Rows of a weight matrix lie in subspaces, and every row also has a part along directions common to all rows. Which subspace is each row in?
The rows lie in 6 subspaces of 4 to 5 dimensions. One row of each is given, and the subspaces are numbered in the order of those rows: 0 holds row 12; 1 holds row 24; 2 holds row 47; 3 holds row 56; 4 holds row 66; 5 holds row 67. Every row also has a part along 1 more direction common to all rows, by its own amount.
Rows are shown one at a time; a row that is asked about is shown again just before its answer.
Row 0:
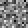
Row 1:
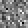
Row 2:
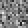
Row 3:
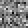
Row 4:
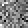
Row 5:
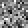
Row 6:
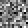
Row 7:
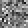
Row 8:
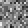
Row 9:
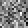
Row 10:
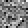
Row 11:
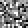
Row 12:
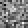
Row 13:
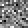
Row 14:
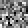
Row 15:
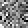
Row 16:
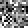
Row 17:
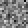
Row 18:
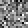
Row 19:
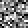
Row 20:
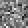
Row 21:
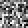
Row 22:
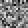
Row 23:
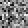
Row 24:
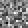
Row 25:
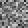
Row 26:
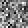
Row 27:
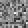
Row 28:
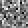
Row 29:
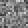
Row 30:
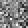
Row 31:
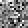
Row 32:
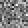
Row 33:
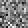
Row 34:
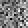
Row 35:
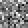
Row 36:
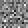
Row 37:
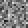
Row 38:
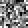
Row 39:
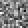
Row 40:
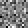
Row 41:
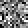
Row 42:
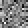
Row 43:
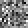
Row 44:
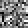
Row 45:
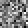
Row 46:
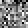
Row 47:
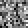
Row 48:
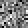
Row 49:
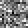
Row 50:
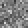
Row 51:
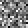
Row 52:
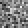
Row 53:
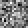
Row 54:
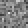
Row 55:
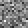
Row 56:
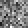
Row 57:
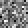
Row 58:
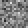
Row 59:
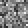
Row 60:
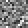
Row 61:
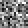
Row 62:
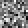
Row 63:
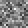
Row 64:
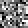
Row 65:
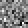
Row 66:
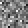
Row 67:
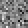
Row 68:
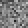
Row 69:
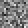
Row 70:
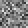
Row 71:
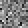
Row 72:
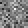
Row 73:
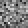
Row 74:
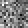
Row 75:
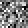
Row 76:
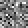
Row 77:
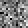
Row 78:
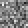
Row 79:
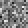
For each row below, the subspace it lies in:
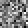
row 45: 1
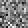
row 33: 4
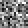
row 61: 3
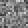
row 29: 2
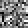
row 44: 5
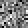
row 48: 0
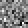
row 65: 5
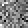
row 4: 3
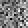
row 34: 1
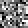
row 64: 5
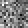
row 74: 3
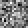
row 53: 2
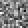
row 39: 1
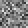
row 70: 2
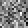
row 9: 1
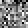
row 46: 5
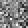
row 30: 1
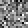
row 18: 5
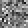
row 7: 2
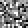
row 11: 1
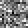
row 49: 0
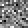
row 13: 3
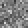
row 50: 0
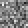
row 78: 3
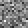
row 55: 3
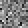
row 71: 5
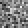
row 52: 0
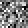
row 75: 4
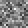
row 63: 2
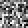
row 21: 0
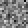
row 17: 4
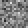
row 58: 2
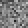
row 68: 3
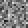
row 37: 4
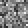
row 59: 2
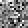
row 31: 3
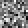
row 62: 0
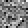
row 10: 5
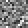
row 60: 5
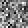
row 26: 4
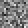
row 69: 0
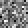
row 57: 4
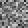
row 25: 4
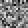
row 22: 5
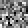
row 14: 1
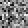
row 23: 4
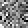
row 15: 3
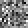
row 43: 2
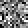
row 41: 3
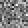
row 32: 1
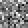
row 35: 3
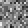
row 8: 3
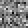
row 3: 0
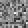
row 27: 1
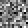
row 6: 1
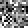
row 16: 0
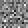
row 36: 1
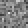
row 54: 2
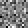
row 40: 4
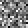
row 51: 4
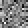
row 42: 5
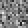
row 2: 5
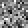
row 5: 0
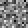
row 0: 4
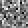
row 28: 5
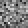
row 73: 0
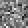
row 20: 2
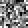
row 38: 2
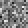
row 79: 4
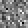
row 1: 5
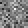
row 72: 0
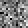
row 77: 1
